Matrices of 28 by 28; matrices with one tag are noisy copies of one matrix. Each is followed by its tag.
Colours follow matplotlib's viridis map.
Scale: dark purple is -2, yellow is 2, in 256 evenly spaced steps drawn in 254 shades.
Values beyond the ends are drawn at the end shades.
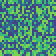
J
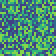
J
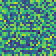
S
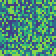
J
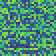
S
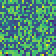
J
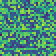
S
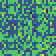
J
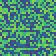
S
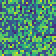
J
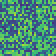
J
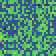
J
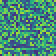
S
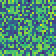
J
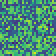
J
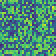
J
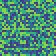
S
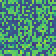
J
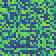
S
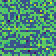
S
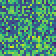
J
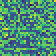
S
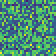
J
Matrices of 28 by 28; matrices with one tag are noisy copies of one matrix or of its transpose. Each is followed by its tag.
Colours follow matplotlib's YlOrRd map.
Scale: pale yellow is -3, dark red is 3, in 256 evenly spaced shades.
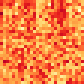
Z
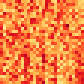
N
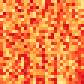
N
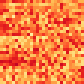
Z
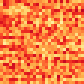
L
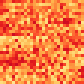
Z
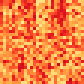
Z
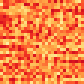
L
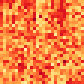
Z
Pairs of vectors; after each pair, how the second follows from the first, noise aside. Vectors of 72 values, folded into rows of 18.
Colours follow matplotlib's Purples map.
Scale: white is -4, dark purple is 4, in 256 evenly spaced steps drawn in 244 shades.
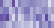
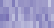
shrunk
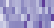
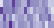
reversed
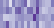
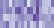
copied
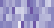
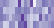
reversed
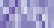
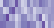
copied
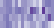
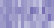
shrunk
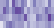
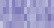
shrunk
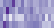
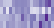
reversed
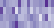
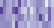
sign-scrambled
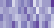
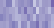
shrunk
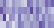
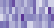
reversed
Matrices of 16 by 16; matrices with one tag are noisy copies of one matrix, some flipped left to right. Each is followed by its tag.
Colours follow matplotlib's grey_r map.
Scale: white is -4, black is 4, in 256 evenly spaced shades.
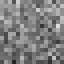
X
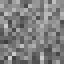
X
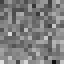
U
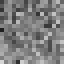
U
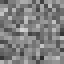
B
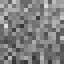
X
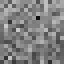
X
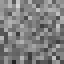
X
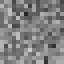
U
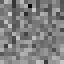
U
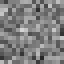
B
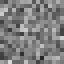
B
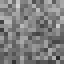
X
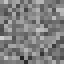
B
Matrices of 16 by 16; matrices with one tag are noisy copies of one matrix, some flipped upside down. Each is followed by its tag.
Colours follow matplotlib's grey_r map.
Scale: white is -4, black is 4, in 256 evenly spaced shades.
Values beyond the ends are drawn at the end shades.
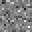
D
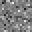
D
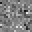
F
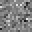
F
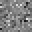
F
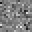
F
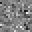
F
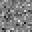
D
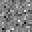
D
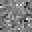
F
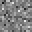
D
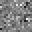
F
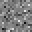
D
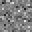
D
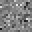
F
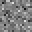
D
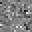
F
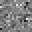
F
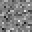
D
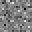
D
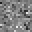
F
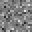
D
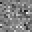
F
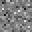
D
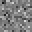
D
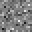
D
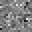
F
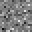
D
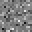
D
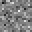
D
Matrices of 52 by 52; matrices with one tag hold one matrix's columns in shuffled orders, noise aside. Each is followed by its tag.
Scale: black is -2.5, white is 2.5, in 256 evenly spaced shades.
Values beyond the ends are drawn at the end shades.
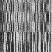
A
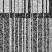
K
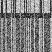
K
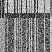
K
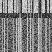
K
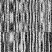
A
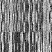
A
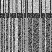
K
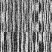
A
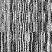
A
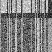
K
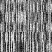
A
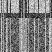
K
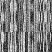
A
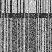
K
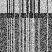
K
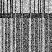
K
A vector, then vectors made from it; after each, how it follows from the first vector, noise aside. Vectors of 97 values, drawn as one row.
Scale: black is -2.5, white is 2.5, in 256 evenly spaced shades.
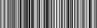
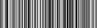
reversed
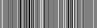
partly zeroed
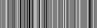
partly zeroed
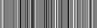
partly zeroed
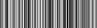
reversed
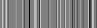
partly zeroed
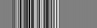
partly zeroed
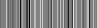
partly zeroed
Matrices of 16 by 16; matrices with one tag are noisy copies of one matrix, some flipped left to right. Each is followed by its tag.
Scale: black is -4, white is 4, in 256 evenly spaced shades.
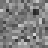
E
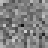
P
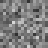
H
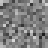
P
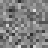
H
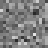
E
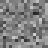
E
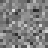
H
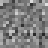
P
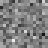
P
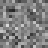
H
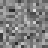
H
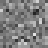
E
